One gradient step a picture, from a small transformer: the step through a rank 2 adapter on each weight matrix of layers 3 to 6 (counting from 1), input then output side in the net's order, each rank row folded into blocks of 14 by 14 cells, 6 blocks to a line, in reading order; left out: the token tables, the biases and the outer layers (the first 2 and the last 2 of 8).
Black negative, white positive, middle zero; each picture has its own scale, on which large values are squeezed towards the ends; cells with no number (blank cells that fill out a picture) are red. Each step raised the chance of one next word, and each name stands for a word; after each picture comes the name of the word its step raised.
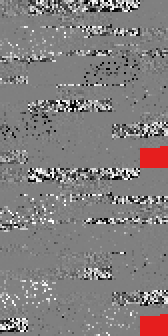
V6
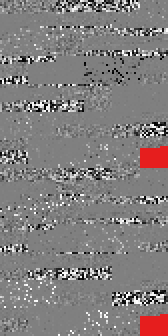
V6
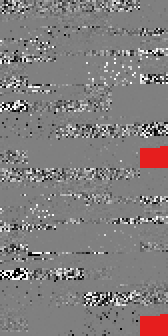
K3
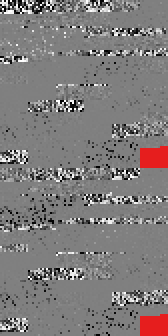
K3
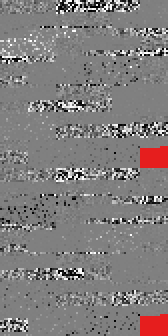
K3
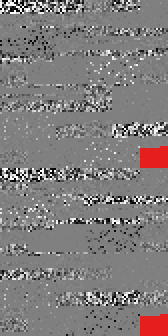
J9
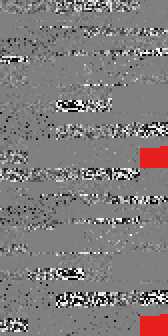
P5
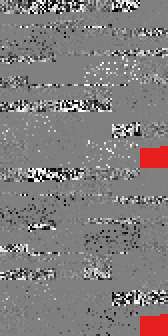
J9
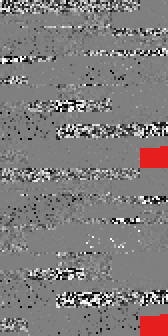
P5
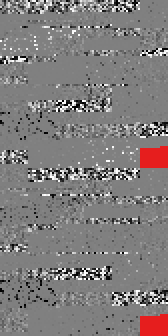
P5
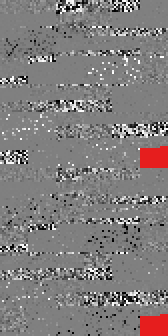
J9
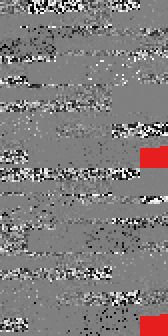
J9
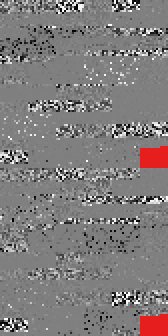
J9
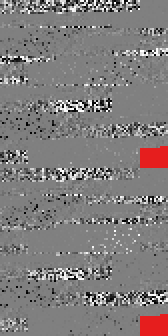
P5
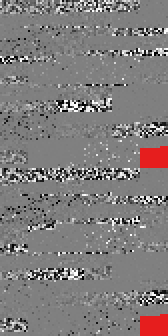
P5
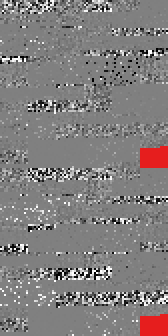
V6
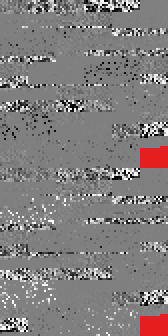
V6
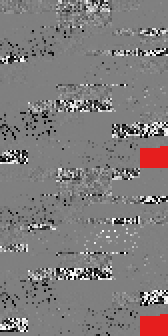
P5
